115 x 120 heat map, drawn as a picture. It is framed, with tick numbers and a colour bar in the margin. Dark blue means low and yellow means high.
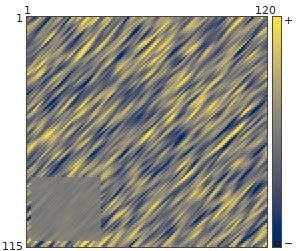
The halves do not mirror each other. In the bottom left lies a patch that is calmer than the rest. The histogram is bell-shaped. No single row or column stands out from its neighbours. On average the colour sits 50% of the way up the scale. The grain runs diagonally up to the right.
